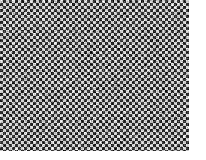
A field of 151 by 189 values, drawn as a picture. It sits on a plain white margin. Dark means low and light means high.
Seam: none. Slope: none. Histogram: two levels. Average level on the scale: 50%. Grain: checkered.
